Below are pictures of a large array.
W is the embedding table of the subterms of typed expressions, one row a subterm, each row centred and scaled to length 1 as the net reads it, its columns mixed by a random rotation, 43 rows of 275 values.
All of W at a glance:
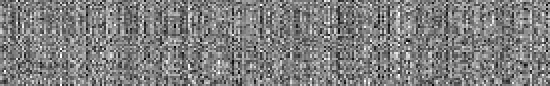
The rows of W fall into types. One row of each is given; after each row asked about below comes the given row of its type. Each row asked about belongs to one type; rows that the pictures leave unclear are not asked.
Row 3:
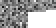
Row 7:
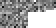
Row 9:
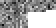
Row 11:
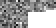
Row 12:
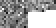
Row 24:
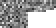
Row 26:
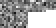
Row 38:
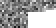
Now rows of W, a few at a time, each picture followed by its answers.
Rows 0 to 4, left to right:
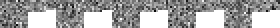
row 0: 11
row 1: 9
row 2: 12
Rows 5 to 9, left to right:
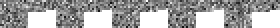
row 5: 26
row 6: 7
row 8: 38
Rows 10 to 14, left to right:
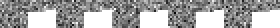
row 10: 38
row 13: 24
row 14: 3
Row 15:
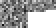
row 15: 3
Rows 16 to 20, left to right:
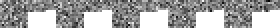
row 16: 3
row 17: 38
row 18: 11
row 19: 7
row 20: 7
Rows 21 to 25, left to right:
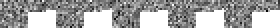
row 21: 26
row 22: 7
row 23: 12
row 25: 12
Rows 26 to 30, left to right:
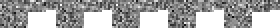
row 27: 26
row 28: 26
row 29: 11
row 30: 7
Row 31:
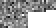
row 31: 9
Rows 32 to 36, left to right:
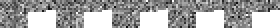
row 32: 9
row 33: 9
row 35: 12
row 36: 9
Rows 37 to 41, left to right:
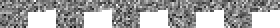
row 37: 7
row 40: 24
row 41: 24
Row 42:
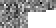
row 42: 9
